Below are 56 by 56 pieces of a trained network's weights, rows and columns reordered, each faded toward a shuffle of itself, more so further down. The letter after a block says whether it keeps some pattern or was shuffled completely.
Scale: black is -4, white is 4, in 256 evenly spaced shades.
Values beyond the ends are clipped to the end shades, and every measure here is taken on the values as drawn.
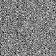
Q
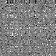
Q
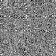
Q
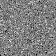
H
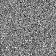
H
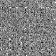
Q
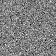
H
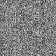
Q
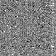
Q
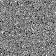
H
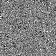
H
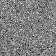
H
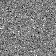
H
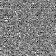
Q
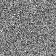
H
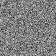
H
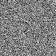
H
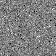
H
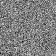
Q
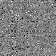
Q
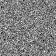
H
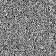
Q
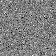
H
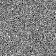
Q
